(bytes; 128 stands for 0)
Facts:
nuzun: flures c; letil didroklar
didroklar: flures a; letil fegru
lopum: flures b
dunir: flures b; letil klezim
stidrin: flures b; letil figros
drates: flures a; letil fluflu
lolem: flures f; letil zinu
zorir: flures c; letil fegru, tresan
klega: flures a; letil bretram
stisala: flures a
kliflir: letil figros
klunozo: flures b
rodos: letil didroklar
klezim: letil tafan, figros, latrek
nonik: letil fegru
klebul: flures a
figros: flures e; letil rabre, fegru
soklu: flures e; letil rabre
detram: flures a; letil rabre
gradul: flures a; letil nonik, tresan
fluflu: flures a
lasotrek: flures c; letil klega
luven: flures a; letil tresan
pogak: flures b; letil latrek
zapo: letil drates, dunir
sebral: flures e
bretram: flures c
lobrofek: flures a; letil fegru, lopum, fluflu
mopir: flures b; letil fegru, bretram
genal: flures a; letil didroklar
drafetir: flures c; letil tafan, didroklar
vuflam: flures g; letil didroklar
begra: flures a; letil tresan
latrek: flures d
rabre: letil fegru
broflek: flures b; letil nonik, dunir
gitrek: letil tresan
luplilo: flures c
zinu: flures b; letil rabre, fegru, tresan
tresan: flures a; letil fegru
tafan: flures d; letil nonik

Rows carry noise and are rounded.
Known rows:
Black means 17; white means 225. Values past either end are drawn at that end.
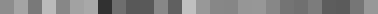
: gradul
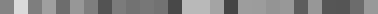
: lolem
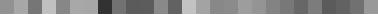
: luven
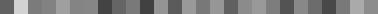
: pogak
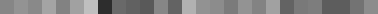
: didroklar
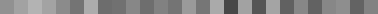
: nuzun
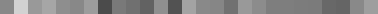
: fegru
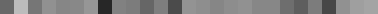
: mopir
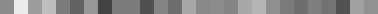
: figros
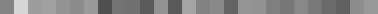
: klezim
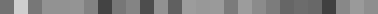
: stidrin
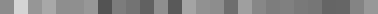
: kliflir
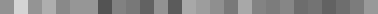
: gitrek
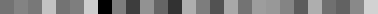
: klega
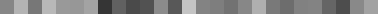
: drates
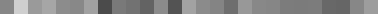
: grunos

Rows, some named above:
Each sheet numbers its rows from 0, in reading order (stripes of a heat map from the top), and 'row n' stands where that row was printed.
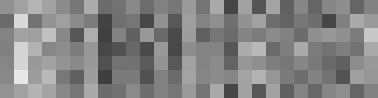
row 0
nuzun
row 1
lopum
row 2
bretram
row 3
latrek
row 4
klezim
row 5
sebral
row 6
nuzun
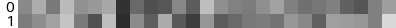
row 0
lobrofek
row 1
lasotrek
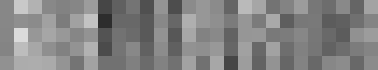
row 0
tafan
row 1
genal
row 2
zapo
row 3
rodos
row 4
drafetir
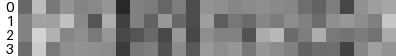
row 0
mopir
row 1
bretram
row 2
latrek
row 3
klunozo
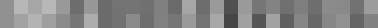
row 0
luplilo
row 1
nuzun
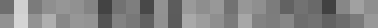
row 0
broflek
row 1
gitrek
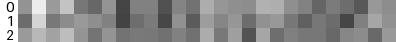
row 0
soklu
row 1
dunir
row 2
zorir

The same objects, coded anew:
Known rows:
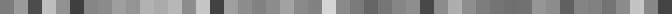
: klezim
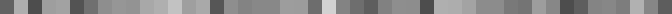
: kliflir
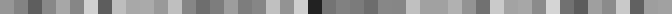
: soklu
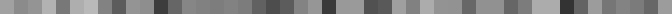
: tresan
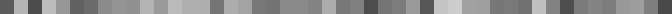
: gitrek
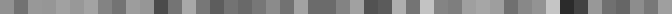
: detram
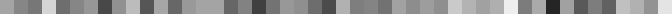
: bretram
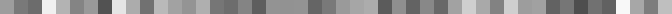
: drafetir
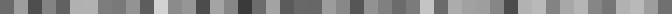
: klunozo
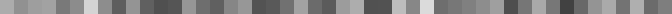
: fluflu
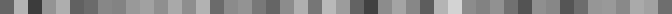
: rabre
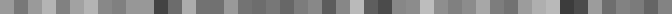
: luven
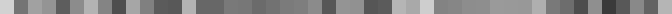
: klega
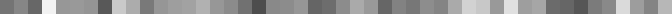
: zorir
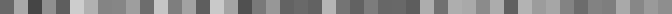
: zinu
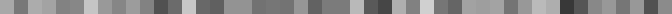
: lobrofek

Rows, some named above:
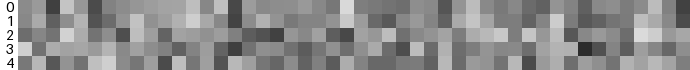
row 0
klezim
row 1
rodos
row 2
luplilo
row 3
genal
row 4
lopum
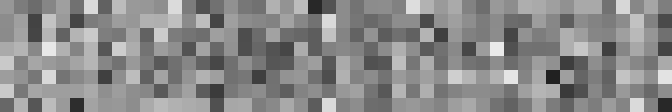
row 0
sebral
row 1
klezim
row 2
dunir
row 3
latrek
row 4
didroklar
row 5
bretram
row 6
genal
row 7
zapo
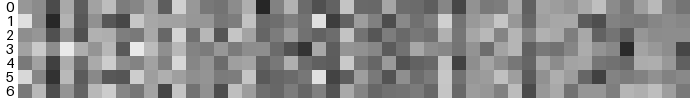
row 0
pogak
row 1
lolem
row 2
mopir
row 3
tafan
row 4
broflek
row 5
lolem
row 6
lopum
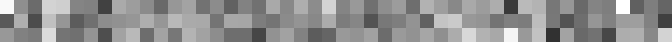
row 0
vuflam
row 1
gitrek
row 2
lasotrek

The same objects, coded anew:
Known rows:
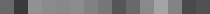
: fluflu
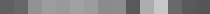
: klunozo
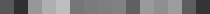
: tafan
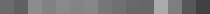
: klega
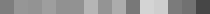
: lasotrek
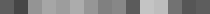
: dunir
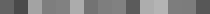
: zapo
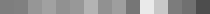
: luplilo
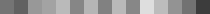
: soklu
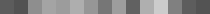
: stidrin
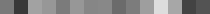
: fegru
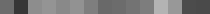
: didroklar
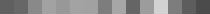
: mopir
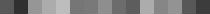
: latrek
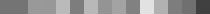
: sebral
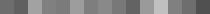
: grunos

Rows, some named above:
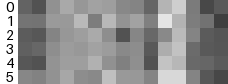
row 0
lopum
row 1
sebral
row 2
vuflam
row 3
klunozo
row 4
pogak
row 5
bretram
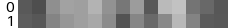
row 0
broflek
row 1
vuflam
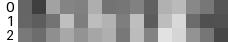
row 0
klezim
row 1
lolem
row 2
zorir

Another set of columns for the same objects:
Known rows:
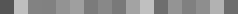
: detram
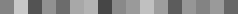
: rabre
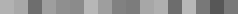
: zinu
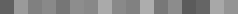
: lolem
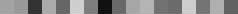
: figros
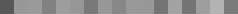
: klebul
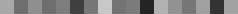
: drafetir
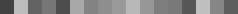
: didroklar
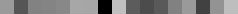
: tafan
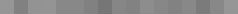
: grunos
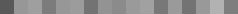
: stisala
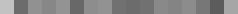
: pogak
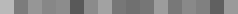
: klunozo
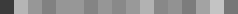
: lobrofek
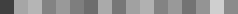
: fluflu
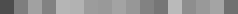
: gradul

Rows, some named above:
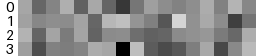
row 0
sebral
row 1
zorir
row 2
dunir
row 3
tafan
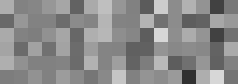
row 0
zorir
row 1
lolem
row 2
zorir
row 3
broflek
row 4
mopir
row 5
klega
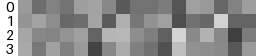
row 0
klezim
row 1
vuflam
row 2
zorir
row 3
luplilo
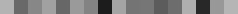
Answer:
latrek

